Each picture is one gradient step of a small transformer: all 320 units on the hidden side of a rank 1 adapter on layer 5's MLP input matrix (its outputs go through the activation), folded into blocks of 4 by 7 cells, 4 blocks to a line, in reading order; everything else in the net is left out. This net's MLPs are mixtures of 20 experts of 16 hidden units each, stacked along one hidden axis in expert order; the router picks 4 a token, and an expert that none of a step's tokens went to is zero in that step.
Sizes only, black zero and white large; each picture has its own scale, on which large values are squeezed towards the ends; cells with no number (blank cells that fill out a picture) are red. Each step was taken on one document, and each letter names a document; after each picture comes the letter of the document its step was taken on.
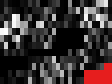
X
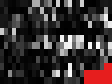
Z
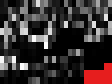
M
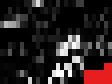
Z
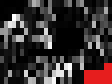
X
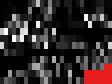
X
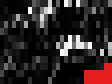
Z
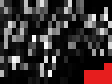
M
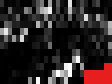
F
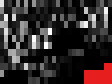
M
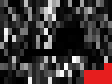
X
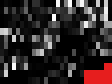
M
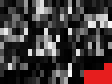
F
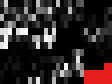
F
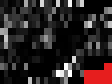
F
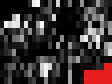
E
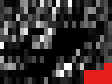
F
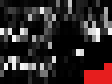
M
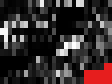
Z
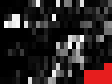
Z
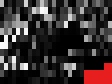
M
